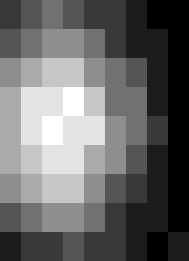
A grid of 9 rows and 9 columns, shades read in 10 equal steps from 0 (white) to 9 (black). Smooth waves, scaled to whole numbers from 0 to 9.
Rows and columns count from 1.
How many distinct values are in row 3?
7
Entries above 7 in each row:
3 3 2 2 1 2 2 3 4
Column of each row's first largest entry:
8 9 9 9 9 9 9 9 8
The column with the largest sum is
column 9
